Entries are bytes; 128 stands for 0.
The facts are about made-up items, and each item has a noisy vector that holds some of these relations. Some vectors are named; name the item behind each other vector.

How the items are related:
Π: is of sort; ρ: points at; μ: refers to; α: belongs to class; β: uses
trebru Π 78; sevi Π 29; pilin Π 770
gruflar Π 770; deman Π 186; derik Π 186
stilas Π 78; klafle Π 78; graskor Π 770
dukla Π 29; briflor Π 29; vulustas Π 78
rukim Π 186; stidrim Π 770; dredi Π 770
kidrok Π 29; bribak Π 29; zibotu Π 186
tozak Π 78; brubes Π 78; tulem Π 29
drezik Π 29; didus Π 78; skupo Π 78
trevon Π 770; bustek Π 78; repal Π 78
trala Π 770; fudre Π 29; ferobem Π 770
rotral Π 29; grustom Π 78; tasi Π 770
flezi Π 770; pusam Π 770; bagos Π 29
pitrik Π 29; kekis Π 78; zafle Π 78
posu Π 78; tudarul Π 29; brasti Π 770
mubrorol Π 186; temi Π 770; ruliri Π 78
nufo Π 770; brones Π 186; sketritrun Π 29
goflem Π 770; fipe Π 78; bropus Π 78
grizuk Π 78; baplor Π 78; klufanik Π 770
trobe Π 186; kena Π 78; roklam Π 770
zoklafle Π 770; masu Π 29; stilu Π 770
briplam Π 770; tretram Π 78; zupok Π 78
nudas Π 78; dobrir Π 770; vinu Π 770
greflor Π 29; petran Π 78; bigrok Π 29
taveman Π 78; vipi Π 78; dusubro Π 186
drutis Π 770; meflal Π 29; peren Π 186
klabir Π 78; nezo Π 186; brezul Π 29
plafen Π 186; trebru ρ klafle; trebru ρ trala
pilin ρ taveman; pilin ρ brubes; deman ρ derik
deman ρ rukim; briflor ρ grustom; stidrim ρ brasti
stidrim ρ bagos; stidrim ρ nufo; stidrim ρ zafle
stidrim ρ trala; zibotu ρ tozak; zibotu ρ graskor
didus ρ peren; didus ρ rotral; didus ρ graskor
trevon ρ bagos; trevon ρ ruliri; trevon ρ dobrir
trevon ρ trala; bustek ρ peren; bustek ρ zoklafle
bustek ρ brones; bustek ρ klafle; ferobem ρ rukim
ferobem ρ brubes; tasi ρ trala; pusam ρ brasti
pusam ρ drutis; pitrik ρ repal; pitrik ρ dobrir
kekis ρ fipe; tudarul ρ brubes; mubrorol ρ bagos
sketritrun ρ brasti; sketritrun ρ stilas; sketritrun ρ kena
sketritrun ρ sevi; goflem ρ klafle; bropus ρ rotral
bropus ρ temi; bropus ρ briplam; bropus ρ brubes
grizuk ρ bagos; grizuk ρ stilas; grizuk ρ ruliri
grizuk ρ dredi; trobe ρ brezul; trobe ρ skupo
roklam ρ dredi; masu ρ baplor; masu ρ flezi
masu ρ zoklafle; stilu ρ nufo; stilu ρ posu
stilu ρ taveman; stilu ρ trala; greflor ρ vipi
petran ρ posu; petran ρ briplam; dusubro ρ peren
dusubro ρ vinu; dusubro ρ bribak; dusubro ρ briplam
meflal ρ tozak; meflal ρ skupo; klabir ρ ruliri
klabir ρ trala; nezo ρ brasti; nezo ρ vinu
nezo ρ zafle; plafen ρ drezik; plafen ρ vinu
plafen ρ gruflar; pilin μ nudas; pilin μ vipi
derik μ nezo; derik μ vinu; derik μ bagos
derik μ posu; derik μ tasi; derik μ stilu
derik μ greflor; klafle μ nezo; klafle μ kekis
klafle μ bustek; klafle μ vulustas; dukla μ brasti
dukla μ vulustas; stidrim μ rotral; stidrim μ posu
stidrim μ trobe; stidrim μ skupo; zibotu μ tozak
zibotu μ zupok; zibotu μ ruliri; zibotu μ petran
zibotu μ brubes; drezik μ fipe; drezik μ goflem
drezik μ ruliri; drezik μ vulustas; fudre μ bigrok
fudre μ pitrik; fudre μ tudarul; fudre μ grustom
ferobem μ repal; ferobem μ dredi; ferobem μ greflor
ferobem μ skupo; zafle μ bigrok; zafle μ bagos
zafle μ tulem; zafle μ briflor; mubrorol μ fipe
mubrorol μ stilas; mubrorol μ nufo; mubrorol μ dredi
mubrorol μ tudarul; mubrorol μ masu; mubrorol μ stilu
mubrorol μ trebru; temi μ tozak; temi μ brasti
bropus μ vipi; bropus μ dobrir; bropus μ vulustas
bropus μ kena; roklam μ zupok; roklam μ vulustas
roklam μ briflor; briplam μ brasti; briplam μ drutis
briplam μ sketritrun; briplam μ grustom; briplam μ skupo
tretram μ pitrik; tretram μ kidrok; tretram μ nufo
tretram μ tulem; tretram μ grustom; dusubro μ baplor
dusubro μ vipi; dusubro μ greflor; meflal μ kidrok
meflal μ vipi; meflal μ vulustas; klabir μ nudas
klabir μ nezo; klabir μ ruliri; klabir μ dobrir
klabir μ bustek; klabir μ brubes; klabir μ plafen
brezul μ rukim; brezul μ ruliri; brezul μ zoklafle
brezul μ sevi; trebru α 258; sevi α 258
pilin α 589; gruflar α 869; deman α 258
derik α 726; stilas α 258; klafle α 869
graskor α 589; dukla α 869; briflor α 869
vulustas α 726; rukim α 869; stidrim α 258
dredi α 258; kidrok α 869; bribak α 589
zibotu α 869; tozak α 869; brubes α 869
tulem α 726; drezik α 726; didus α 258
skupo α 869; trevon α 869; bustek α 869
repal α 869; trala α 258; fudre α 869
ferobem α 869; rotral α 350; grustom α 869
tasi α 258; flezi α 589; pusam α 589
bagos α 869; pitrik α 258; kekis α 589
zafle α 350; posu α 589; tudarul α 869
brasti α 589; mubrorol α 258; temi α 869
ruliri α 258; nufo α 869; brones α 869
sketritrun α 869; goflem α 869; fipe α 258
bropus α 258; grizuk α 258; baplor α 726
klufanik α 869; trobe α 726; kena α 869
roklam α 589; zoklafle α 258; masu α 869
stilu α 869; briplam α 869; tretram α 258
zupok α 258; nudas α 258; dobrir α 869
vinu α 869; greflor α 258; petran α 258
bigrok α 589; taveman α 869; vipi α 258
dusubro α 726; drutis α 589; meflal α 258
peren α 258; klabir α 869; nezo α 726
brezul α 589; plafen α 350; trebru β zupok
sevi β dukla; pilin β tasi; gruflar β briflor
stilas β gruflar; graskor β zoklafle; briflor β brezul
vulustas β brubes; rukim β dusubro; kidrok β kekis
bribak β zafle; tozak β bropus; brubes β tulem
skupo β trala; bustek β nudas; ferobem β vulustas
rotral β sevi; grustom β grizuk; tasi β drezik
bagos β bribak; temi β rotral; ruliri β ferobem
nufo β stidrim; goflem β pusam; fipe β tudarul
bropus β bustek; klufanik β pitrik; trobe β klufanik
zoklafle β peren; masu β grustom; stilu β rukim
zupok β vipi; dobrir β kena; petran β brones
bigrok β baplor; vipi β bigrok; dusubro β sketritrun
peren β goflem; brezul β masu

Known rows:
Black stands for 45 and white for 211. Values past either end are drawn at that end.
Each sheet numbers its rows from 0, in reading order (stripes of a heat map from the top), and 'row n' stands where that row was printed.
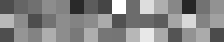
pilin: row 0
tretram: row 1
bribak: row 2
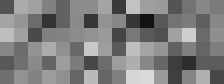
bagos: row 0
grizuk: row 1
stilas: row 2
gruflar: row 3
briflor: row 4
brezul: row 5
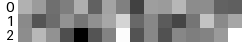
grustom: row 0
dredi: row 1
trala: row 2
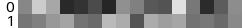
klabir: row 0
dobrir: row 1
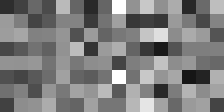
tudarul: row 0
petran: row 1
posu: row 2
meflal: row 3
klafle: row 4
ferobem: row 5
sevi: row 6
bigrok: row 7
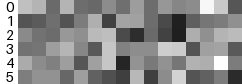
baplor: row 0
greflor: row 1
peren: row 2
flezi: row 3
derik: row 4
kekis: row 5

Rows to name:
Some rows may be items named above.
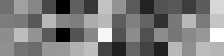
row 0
tasi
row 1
zoklafle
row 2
trala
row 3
peren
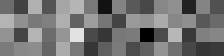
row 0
zibotu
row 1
grustom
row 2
plafen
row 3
bustek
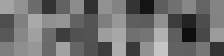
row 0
grizuk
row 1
goflem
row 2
stilu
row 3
kekis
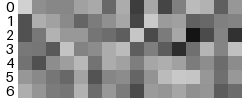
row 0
zafle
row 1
bagos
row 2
pusam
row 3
zoklafle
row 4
briplam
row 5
taveman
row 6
grustom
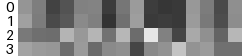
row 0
petran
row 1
petran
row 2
rotral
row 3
klafle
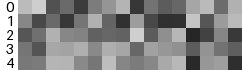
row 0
ruliri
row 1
deman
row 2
roklam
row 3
vinu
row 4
brasti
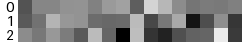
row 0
kidrok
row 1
pusam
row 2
nezo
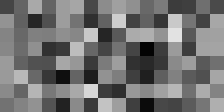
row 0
sketritrun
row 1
bropus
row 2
rukim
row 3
mubrorol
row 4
didus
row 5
trebru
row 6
brones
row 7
stidrim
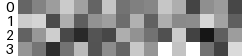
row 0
graskor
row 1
vulustas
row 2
trevon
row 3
brubes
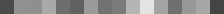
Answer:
bigrok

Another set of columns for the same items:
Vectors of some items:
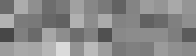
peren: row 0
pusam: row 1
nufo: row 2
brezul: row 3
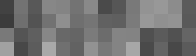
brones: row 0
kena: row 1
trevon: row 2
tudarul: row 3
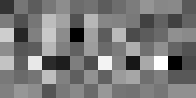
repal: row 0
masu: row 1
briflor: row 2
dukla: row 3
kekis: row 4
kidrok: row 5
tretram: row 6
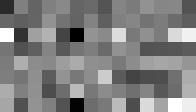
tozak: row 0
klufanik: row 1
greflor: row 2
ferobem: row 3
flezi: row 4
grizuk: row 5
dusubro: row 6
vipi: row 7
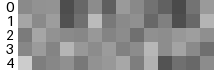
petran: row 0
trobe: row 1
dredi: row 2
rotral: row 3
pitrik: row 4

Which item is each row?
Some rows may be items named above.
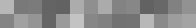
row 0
pusam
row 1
derik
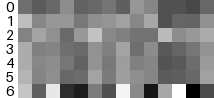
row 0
stilu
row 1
meflal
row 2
derik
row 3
stidrim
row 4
tasi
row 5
roklam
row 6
kekis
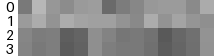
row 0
graskor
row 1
bribak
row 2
plafen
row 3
plafen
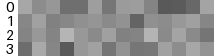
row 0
pilin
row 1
trala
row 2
rotral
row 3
posu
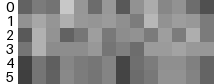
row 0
bagos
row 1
sevi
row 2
ruliri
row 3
zoklafle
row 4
rukim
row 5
rukim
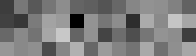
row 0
brubes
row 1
grustom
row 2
gruflar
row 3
vulustas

